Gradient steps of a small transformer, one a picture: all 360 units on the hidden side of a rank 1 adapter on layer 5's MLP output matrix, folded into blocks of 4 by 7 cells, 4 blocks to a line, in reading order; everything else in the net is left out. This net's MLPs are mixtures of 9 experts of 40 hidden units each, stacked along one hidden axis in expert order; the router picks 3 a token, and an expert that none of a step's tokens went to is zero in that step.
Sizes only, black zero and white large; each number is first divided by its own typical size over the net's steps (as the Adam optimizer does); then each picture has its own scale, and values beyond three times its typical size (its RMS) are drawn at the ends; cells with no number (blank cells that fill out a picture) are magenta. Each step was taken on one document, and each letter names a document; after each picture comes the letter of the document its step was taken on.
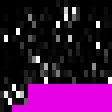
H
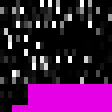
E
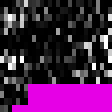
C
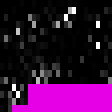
H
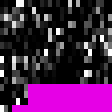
C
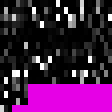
C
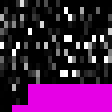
C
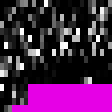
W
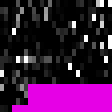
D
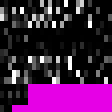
E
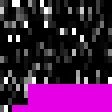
D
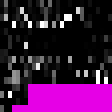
E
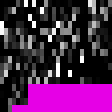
W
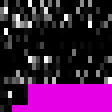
E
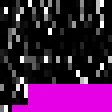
D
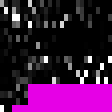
E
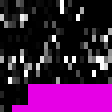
C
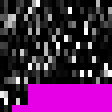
C
